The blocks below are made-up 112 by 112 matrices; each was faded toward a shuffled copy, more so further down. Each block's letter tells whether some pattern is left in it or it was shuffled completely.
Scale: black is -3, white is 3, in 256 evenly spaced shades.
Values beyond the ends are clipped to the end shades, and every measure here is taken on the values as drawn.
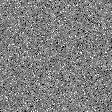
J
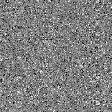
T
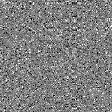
T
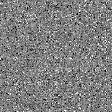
T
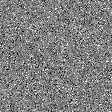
J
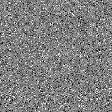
T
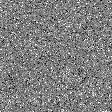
J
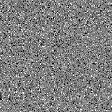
T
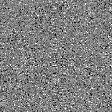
T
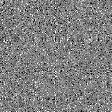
T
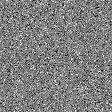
J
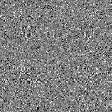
T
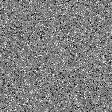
J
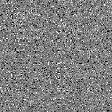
T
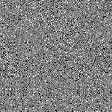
T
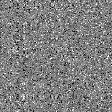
T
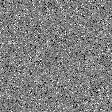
J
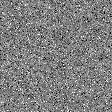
J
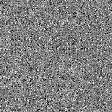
T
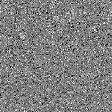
T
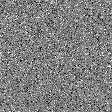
J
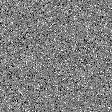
J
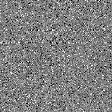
T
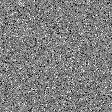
J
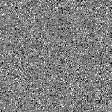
T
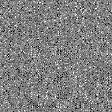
T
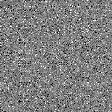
T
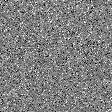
J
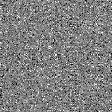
T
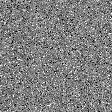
J
